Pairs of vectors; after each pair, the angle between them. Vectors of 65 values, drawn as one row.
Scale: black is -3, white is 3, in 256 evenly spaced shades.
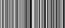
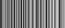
partly opposed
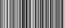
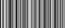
orthogonal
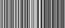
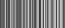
partly opposed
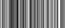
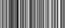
nearly parallel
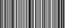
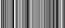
orthogonal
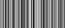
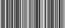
partly opposed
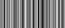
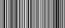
orthogonal
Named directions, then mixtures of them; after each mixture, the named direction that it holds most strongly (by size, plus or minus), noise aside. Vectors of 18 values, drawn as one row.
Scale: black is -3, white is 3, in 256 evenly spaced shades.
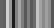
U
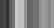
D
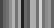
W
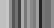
W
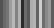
W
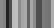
U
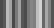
U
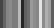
W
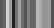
U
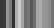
U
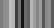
W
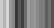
D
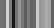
U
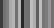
W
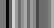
U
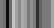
U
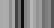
D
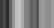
D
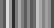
U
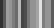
W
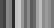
U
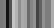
U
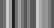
U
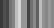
D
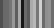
W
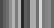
W
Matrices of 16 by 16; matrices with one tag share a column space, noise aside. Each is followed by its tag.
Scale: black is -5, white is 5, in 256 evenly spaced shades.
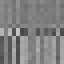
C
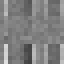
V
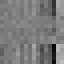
V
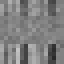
V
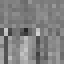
C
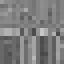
C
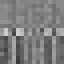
C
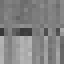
C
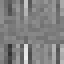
V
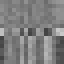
C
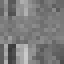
V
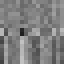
C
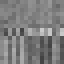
C
